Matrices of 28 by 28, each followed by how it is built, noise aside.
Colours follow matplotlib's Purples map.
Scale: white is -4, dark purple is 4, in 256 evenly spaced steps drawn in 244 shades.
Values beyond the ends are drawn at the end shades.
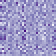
low rank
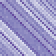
Toeplitz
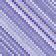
Toeplitz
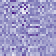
low rank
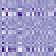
low rank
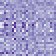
low rank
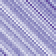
Toeplitz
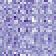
low rank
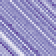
Toeplitz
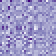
low rank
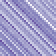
Toeplitz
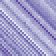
Toeplitz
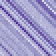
Toeplitz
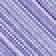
Toeplitz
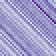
Toeplitz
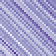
Toeplitz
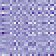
low rank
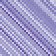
Toeplitz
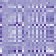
low rank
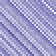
Toeplitz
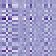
low rank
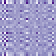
low rank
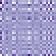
low rank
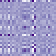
low rank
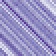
Toeplitz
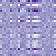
low rank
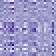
low rank
